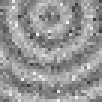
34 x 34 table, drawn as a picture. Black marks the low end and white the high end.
Overall the values sit about 60% of the way up the scale. No single row or column stands out from its neighbours. There is no seam. There is no overall slope. The values follow a bell shape. Concentric rings centre on the top middle.
